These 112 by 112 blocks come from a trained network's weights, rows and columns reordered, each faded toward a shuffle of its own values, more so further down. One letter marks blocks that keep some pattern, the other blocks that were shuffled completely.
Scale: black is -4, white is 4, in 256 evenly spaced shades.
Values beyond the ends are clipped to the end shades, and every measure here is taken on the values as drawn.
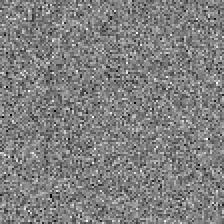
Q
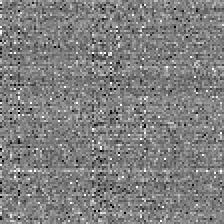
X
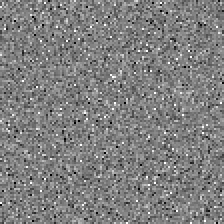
Q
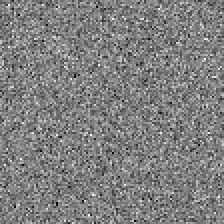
Q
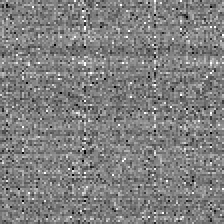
X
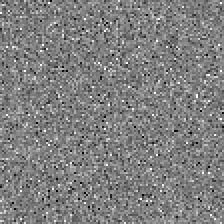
Q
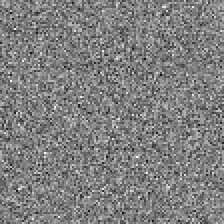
Q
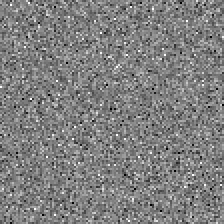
Q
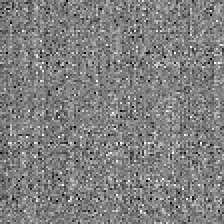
X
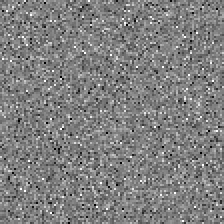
Q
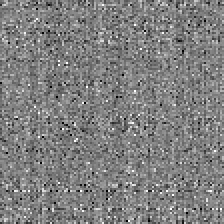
X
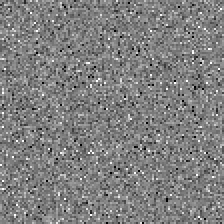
Q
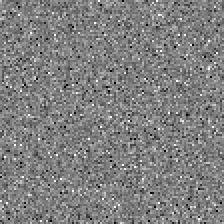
Q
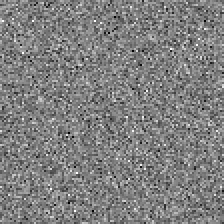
Q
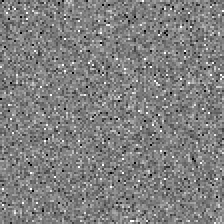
Q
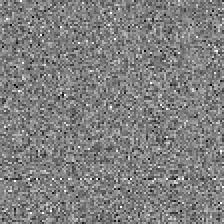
X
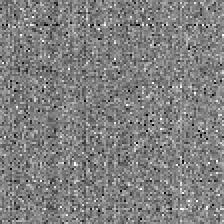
X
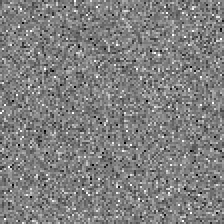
Q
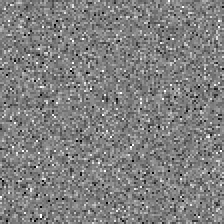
Q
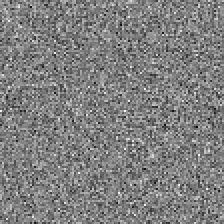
X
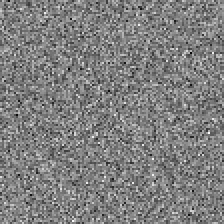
Q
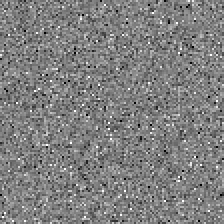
Q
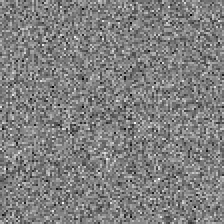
X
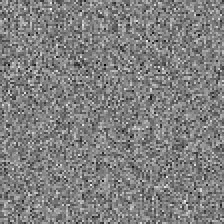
X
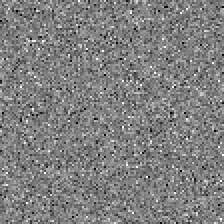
Q
